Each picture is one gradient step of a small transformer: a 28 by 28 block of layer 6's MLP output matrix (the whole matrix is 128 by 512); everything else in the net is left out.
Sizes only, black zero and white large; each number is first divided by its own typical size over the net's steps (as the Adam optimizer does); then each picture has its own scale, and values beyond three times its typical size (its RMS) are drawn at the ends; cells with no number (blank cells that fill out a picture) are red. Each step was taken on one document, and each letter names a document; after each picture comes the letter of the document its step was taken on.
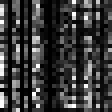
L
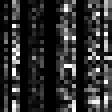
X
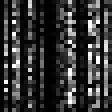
X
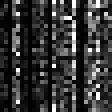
X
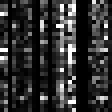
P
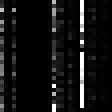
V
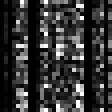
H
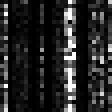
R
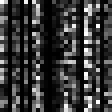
L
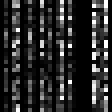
P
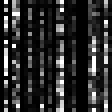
P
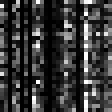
L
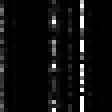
V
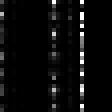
V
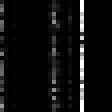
V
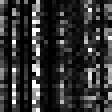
L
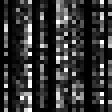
H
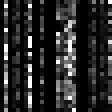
R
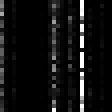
V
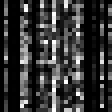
H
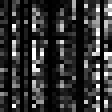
L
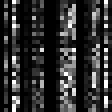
X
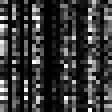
L
